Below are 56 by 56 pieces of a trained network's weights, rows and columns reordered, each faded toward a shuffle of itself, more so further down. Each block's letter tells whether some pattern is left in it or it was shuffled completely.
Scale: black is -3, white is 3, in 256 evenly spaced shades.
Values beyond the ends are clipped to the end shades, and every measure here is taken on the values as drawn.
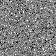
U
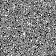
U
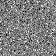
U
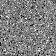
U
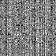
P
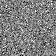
U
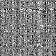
P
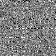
P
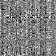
P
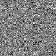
P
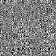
P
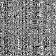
P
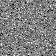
U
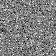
U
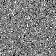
U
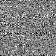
P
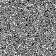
U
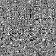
P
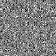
P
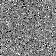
U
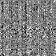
P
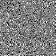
P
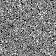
U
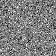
U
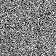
U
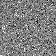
U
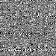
P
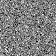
U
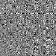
P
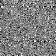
P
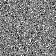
U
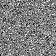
U
